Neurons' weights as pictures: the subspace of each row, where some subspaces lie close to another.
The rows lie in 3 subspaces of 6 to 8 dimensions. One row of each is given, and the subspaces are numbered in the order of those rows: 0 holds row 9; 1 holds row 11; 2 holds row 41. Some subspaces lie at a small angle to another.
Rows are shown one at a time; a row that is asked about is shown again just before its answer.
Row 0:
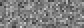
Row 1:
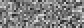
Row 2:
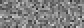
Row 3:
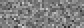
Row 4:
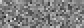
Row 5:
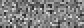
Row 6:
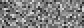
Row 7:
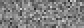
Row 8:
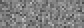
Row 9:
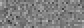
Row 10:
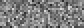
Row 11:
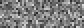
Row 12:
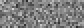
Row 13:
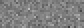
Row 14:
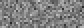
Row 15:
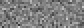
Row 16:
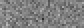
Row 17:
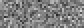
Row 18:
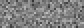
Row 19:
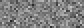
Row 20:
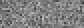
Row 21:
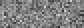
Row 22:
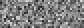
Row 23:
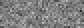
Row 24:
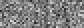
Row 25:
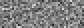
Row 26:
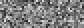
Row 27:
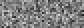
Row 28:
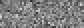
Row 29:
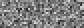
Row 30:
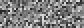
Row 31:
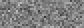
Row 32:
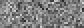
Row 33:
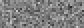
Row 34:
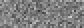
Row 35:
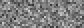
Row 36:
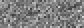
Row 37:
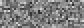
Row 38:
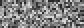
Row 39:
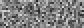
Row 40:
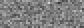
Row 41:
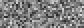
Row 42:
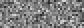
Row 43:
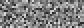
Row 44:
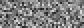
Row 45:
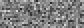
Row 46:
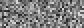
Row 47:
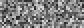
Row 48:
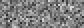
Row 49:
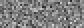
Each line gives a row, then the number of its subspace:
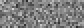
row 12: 1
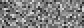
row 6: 0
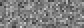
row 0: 0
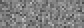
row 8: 0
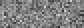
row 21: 2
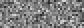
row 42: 0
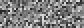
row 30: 0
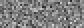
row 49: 2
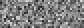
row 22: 0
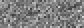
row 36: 0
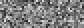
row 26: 0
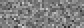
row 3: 2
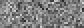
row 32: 0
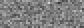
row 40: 0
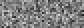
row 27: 2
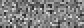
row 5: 1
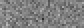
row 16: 0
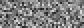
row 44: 2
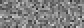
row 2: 1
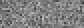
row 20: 0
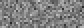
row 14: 2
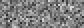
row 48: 0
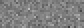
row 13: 0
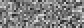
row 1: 0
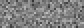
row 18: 1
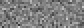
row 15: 1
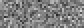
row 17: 2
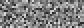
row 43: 1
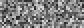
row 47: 0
